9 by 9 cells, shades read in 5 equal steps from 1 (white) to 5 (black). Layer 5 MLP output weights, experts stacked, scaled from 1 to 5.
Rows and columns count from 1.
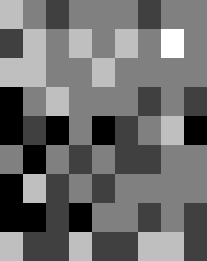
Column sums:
33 30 32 28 30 29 30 23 32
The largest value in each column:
5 5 5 5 5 4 4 3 5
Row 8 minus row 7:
0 3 0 2 -1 0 1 0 1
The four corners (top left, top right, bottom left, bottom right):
2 3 2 4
